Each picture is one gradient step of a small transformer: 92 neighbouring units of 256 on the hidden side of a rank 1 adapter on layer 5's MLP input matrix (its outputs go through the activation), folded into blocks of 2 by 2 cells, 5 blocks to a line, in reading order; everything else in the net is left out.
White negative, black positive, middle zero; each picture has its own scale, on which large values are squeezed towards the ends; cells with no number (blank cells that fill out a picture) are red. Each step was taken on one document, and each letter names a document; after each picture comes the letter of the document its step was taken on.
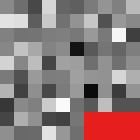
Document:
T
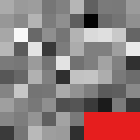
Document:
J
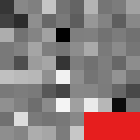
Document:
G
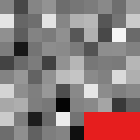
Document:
T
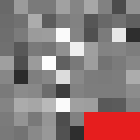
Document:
G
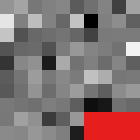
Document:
J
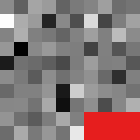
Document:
T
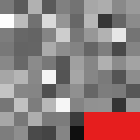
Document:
T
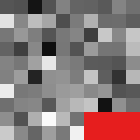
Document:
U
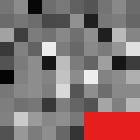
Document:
J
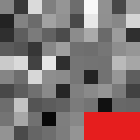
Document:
U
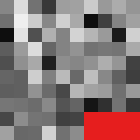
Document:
J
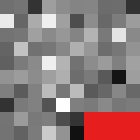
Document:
T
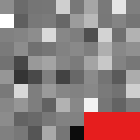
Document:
G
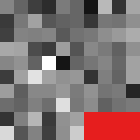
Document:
U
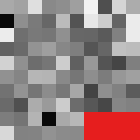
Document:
U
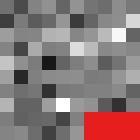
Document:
G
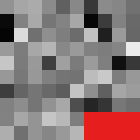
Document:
J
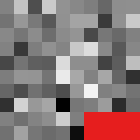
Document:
T
